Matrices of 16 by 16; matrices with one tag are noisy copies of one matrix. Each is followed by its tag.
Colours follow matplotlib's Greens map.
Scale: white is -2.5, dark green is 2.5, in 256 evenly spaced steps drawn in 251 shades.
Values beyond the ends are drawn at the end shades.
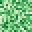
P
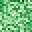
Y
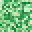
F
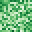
Y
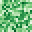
F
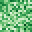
Y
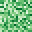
P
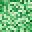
Y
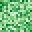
Y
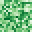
F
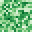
F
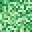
Y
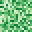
P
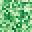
F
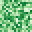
F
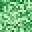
Y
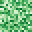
P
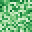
Y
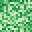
Y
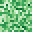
P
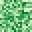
F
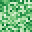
Y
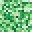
F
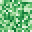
F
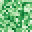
F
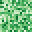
P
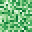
P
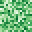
P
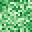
Y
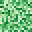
P
